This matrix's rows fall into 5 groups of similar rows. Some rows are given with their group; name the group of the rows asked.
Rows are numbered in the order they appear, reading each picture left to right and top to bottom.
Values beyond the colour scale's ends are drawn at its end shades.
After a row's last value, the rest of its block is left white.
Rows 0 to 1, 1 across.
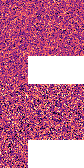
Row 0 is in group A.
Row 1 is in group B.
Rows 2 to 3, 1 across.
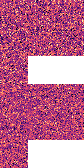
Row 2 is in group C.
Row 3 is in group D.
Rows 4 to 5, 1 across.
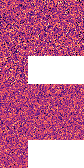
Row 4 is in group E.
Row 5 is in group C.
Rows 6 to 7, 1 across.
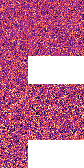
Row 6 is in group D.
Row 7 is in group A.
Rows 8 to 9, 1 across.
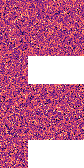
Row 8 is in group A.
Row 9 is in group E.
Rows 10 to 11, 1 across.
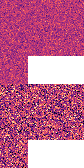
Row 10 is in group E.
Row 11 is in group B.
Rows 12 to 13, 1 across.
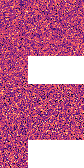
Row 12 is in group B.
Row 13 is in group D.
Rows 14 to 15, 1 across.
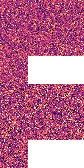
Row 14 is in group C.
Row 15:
B
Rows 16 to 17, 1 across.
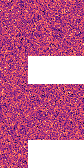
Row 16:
B
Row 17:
D
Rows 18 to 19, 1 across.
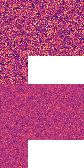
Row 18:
A
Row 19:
E
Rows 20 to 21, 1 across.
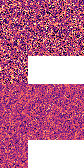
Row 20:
D
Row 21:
A
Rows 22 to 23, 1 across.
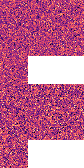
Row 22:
C
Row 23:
C
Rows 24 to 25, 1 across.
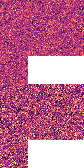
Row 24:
A
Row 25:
C
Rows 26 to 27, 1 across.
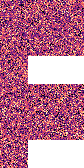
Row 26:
B
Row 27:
D
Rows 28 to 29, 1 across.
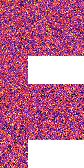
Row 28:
B
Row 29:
D
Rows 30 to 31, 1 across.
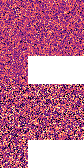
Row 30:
A
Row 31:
E
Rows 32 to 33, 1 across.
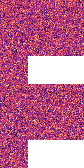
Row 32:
E
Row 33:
E
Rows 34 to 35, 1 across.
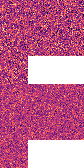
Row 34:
D
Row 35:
A
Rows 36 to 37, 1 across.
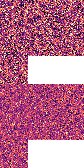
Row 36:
B
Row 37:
D
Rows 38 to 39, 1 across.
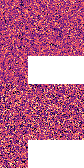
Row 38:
B
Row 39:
A
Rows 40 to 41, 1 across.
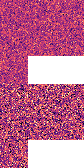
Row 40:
C
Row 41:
B
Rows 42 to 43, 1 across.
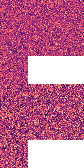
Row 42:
E
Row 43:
E
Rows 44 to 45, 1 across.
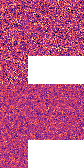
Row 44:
D
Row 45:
E
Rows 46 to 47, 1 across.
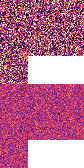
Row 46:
C
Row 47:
B
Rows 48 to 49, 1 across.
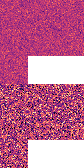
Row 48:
B
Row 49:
B
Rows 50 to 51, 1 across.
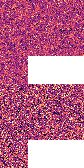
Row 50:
A
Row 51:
B
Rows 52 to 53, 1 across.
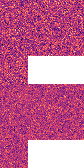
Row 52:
B
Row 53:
A
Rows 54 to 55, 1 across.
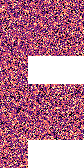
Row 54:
D
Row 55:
C
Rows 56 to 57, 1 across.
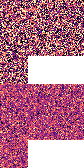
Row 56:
E
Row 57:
C
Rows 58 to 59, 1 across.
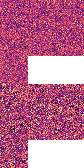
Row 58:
C
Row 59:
A
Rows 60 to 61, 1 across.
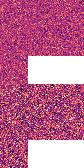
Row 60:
D
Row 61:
B
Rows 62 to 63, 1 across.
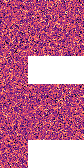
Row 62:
E
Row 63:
D
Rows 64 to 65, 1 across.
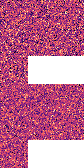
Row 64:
E
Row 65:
E
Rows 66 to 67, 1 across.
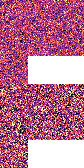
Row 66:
A
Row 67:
D
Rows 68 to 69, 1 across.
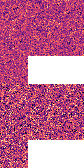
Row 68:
A
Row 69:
A
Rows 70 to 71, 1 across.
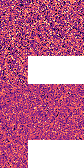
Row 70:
B
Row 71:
D
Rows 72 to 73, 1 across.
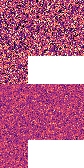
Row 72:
C
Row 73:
E
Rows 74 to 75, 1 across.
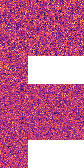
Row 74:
C
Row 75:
B
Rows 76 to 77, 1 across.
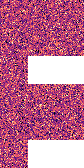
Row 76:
E
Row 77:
B
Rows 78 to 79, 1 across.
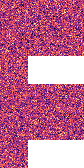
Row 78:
B
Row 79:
E
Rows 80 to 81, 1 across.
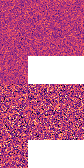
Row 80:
B
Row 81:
E
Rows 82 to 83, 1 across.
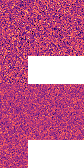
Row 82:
B
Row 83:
C
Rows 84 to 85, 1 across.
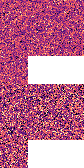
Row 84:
A
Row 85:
D
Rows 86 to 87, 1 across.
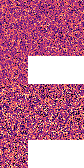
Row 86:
D
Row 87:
D
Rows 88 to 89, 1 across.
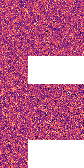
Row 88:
B
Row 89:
D
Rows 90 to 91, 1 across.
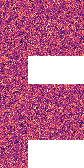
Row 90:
A
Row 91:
A
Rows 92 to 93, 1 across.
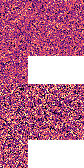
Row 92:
A
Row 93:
B
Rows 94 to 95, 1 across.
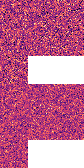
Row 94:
D
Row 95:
A
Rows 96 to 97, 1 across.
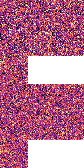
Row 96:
C
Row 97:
C
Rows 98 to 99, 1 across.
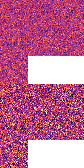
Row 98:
D
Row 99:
D
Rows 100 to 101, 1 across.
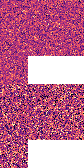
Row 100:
E
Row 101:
D
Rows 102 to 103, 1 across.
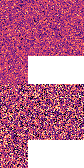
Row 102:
B
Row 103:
E
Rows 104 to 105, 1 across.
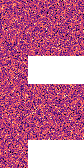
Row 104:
D
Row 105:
B
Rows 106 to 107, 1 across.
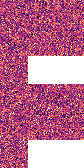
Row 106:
C
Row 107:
A
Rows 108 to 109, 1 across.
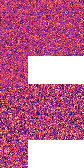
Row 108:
E
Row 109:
C
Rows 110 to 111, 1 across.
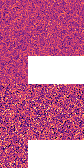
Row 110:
A
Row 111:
A
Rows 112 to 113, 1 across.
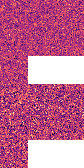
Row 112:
D
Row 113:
A
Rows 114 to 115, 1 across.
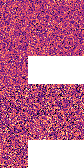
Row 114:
A
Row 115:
C
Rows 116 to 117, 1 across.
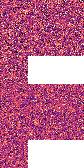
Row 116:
E
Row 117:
E
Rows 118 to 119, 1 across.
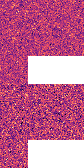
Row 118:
B
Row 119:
B
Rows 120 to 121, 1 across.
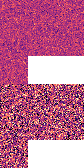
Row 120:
D
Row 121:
E
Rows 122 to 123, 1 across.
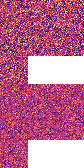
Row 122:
E
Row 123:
B
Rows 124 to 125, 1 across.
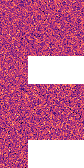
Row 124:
B
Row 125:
B
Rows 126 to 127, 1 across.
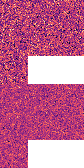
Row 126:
A
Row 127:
D
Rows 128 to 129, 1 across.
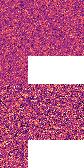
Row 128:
B
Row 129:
E
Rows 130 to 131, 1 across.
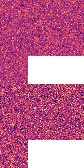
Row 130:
B
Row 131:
D
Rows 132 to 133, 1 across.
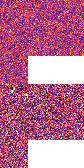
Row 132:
A
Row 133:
B
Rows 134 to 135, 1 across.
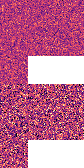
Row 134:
D
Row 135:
E
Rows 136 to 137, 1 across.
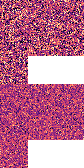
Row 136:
A
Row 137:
C
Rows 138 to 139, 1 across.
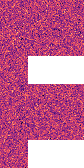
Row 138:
B
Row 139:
B
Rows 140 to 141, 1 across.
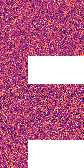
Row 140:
A
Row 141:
D
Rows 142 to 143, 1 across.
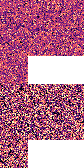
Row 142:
C
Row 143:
B
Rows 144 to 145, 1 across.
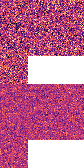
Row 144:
C
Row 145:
D
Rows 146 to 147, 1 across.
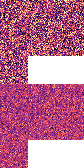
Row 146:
A
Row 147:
C
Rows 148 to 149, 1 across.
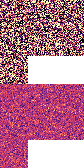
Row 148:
E
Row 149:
E
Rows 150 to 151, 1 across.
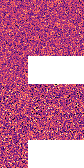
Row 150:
E
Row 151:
A
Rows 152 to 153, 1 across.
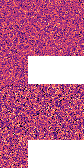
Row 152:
E
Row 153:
C
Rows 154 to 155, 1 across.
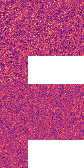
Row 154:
A
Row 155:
C
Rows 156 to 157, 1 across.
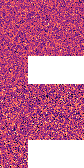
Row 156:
E
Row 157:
D
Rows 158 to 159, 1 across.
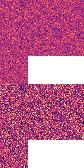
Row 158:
B
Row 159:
B
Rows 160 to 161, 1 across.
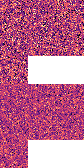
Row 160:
D
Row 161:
C
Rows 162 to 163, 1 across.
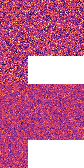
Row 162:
E
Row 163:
B
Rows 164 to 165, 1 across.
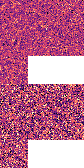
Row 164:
D
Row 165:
B
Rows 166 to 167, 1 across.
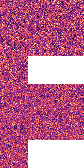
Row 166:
C
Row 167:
D
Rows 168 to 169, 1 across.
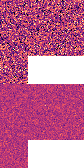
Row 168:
C
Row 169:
E
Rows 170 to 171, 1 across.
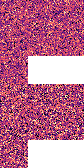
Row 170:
A
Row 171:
E
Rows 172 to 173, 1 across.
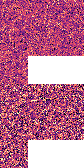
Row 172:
A
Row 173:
E
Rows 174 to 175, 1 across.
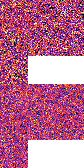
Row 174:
D
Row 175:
A
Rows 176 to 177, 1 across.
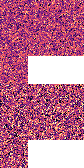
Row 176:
C
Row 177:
E
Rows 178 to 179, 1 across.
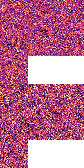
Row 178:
D
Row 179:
B
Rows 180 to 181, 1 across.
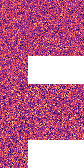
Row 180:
D
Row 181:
B
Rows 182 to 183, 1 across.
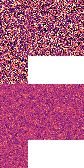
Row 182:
D
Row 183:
E
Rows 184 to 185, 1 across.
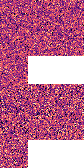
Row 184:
C
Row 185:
C
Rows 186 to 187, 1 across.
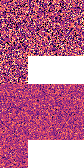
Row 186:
C
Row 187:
C
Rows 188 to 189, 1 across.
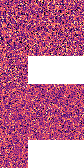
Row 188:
C
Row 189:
A
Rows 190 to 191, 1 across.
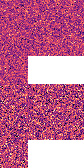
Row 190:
B
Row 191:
E
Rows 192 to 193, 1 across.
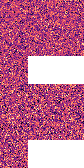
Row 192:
E
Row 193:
B
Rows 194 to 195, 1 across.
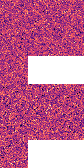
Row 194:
B
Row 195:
A
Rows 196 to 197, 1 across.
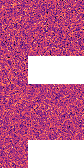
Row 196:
D
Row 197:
A
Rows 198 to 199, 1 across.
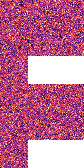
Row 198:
B
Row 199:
E
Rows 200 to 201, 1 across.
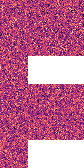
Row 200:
D
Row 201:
C
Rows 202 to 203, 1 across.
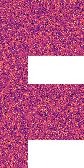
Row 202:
C
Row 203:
D
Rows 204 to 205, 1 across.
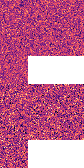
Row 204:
B
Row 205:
A
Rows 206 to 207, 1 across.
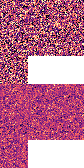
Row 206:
E
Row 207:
A
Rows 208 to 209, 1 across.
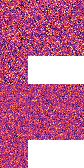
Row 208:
B
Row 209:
E
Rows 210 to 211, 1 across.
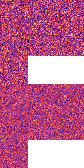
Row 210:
B
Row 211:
A
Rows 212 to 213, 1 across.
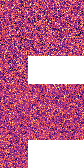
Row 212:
B
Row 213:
A
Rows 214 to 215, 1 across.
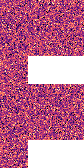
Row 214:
C
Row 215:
C
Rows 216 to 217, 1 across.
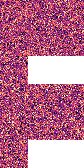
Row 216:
A
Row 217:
B
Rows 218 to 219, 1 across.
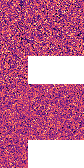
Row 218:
B
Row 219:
A
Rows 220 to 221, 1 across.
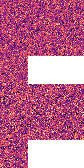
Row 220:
C
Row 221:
A
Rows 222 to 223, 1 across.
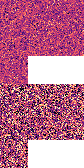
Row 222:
A
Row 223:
B
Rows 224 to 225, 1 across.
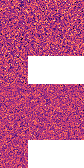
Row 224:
B
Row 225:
E
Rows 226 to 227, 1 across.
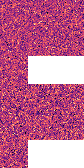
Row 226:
D
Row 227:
C
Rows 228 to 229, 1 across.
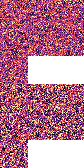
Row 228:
E
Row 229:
E
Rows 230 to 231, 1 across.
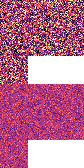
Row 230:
E
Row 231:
B
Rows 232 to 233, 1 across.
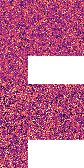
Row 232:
B
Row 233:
A
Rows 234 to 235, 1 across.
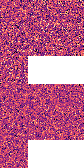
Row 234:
E
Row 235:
E
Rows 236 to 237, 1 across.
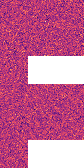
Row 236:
E
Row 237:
B
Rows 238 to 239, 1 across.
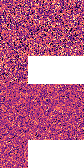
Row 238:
C
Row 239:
E
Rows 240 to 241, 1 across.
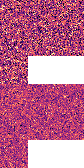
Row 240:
D
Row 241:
A
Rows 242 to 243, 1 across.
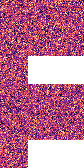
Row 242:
E
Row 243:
C
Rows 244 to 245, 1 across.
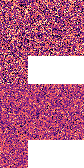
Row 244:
B
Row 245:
C
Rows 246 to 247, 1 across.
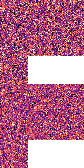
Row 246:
C
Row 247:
D
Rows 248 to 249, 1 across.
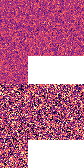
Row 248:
C
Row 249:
B
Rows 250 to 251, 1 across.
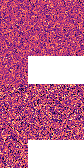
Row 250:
E
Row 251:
B
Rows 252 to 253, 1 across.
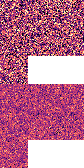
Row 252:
B
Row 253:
C
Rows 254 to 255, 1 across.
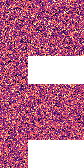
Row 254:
A
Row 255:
B
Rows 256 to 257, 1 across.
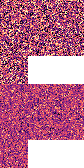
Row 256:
E
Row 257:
B
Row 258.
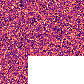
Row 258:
B
